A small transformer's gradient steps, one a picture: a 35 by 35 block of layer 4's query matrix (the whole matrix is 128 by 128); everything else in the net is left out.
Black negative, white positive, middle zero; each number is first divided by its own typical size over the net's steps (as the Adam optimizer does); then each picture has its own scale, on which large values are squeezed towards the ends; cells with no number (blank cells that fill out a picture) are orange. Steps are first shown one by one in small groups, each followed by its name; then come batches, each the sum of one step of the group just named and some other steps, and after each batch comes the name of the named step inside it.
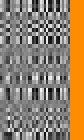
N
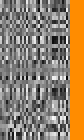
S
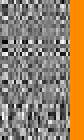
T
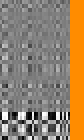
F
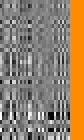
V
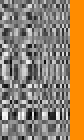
F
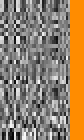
S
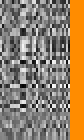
S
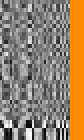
T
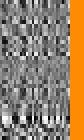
T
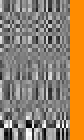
N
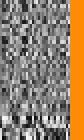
T
